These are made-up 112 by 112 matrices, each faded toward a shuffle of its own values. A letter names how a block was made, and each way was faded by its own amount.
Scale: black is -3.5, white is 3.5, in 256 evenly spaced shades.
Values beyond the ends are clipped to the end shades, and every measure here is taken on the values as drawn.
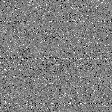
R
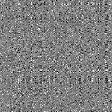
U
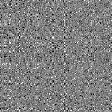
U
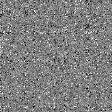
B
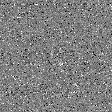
R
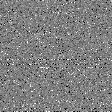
R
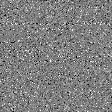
R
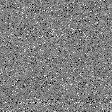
R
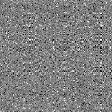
U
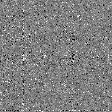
B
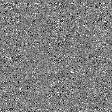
B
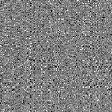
U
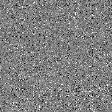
B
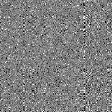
U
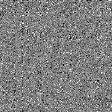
B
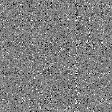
B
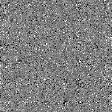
B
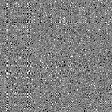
U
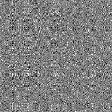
U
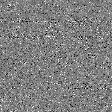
R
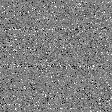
R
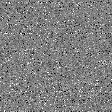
R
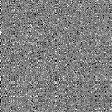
U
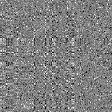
U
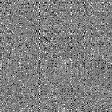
U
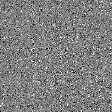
B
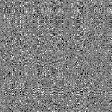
U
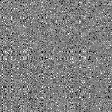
U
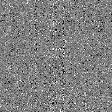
B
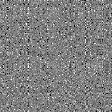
U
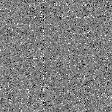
B
